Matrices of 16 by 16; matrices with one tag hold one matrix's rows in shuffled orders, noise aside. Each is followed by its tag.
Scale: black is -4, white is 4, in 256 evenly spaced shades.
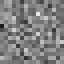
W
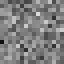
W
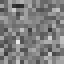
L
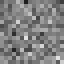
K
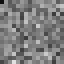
W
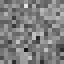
K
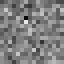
K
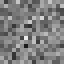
K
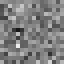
L
